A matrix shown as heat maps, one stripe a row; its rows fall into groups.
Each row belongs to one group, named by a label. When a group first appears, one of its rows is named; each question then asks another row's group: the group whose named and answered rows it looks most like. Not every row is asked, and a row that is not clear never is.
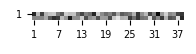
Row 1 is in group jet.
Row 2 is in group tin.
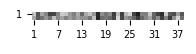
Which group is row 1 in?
tin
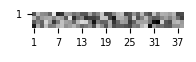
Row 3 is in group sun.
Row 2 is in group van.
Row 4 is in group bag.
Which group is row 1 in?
jet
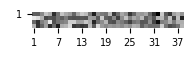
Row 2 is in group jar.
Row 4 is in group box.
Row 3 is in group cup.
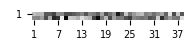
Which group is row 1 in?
jar
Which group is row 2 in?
cup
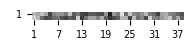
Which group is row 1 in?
van
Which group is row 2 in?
jar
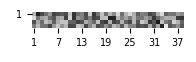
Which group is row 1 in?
box
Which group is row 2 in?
van
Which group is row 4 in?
tin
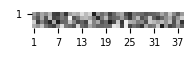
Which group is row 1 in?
cup
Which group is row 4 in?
tin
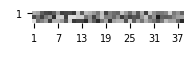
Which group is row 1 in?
jar
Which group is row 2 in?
bag
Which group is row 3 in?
van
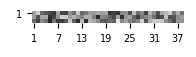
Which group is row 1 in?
jar
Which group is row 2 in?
tin
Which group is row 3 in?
box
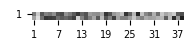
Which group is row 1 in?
jet
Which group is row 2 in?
jar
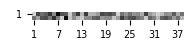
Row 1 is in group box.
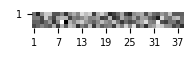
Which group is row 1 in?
cup
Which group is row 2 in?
sun
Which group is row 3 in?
bag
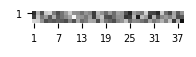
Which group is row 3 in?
jar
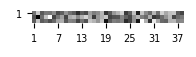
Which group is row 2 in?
cup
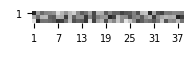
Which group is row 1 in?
bag
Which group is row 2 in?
van
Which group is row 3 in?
box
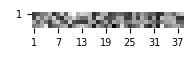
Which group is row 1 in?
cup
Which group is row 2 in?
jet
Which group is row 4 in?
sun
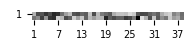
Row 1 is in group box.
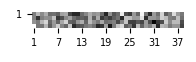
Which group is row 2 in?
box
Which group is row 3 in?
tin
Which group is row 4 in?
van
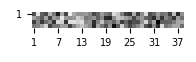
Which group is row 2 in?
tin
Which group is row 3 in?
bag
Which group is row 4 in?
sun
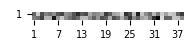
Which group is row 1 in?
jet
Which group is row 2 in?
sun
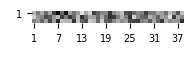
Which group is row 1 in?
cup
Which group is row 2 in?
jar
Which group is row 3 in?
tin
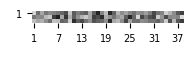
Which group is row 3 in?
van
